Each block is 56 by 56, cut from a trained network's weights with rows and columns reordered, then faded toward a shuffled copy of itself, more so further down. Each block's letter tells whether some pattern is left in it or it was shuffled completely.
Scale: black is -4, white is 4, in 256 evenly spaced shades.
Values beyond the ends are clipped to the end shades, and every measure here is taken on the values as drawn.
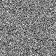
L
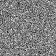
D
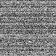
D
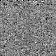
D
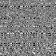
D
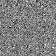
D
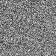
L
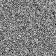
L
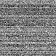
D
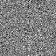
D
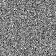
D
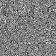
D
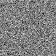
L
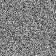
L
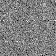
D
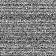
D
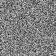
L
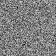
L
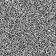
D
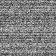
D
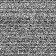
D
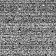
D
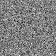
L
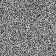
L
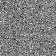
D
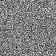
L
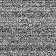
D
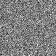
L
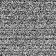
D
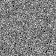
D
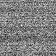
D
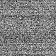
D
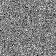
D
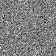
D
